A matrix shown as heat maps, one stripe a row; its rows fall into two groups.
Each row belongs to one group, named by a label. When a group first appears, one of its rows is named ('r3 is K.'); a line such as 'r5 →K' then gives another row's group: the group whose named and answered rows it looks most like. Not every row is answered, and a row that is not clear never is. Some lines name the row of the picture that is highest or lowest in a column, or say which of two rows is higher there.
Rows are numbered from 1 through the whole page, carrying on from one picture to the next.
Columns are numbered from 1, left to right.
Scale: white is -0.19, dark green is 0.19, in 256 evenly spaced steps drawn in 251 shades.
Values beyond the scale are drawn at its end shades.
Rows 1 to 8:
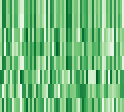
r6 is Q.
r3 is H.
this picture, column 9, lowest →4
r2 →H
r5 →H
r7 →Q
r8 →H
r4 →H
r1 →H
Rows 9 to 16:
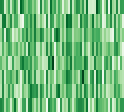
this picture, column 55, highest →12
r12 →H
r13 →Q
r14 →H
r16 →Q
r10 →H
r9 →Q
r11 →H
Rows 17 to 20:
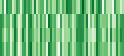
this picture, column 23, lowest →17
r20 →Q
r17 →H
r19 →Q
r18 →Q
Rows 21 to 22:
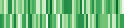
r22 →Q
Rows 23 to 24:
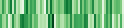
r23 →H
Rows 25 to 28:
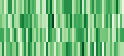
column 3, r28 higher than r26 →No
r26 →Q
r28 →H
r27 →Q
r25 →H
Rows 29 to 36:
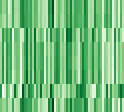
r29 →Q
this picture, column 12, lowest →31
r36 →Q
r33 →H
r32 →H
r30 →Q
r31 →H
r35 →Q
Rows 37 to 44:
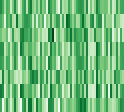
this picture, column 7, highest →39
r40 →Q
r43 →Q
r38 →H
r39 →Q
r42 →H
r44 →Q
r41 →Q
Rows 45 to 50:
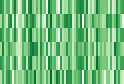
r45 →Q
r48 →H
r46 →H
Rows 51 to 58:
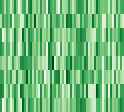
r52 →H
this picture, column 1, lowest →52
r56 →H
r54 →Q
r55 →Q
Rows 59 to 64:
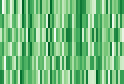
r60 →Q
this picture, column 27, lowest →63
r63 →H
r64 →Q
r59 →Q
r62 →Q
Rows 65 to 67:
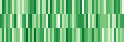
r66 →Q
